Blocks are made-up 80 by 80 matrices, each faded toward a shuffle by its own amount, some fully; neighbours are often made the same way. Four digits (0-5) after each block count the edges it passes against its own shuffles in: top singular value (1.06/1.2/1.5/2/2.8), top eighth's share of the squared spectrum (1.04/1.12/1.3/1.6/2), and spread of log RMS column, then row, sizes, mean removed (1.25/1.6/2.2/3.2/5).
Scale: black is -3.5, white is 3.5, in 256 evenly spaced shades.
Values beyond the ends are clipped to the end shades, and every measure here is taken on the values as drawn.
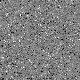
0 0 0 0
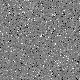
0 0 0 0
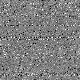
2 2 0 2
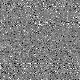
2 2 0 2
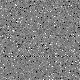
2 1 0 1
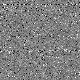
2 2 0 2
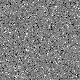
0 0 0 0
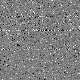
2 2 0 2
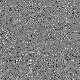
3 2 0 0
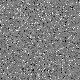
0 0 0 0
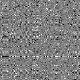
4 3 2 2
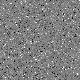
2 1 0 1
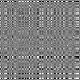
5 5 4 4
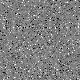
3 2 0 1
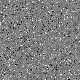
1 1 0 0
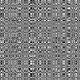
5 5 4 4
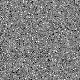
2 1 0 0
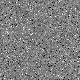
1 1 0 0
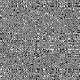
4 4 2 3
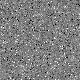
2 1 0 0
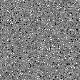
3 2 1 1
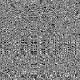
4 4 2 3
